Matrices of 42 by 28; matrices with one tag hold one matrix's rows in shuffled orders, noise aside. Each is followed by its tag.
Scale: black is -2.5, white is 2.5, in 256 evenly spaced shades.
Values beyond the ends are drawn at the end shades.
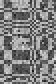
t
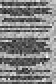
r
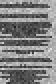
r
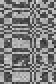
t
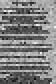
r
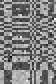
t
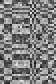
t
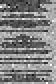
r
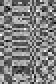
t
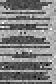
r
